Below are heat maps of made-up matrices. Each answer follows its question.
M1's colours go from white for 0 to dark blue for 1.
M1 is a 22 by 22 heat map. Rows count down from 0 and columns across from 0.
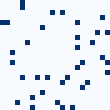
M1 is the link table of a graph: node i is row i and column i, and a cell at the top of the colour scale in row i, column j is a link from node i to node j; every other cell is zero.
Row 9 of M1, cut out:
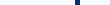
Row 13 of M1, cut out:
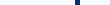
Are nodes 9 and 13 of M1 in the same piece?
yes
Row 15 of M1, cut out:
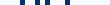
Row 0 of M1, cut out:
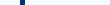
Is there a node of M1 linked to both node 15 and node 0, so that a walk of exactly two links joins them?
yes
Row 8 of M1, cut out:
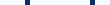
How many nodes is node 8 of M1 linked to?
2
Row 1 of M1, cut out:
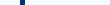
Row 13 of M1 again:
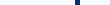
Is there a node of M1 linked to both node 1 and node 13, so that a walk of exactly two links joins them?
no
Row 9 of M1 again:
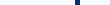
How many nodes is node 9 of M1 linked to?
1
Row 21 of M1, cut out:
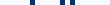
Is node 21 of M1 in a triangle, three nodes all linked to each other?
no
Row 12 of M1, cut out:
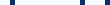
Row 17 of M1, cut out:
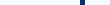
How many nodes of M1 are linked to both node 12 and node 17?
1
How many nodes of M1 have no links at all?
0
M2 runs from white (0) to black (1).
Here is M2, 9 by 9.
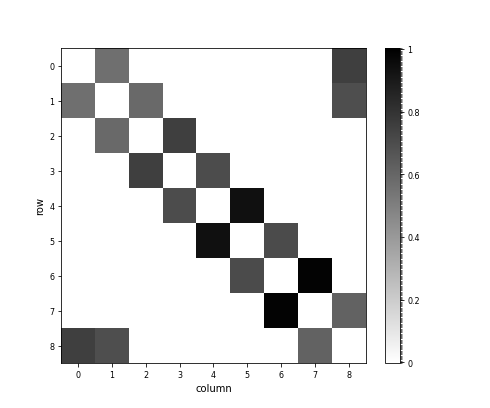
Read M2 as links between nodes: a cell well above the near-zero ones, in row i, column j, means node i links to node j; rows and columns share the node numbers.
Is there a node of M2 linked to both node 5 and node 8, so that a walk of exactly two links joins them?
no
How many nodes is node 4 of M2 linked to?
2
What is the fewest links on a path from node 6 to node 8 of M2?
2
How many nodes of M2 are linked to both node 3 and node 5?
1
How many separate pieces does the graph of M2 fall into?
1
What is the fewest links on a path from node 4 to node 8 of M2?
4
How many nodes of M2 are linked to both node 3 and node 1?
1
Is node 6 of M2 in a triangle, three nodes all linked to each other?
no
